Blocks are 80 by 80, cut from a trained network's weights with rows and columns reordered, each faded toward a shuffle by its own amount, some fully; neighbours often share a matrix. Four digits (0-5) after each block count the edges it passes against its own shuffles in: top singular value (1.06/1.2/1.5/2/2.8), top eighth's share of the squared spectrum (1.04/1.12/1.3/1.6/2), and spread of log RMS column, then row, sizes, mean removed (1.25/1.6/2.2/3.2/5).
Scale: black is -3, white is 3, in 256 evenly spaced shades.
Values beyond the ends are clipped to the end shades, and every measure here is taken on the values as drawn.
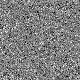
0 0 0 0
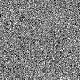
3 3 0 0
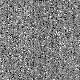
1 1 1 0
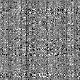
3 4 2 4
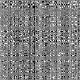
4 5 2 4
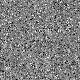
0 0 0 0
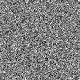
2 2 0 0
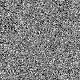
2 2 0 0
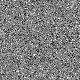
0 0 0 0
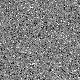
0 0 0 0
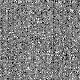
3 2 0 2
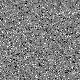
0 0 0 0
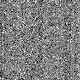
2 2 0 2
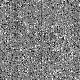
2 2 0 1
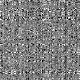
3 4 1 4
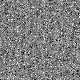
1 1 0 0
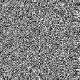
4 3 2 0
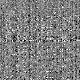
3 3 1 3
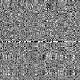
4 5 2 3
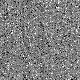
1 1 0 0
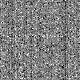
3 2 1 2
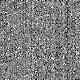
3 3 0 2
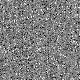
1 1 0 0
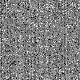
2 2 0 2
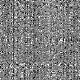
3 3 1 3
